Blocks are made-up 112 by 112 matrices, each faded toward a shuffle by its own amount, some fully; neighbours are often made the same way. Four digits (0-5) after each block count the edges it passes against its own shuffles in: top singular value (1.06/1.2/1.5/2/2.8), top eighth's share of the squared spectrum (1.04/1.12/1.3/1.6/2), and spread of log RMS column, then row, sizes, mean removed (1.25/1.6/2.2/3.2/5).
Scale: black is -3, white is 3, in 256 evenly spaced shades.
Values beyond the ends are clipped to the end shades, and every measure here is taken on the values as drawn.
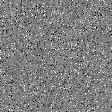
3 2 1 0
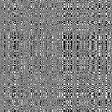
5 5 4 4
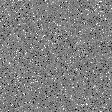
0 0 0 0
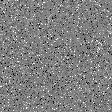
0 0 0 0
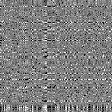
5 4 3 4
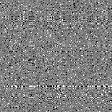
5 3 2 3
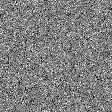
2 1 0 0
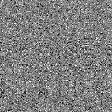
4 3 1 2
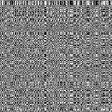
5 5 4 4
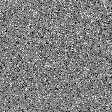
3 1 0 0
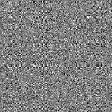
5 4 3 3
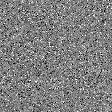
2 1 0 0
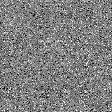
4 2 1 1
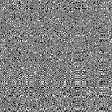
5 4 2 3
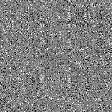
4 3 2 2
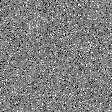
2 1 0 0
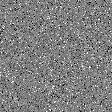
0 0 0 0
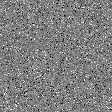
0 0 0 0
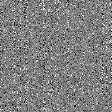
1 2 3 0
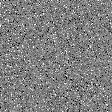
0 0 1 0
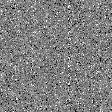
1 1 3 0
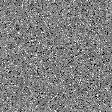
0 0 1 0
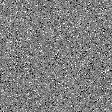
0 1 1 0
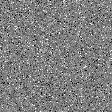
1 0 1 0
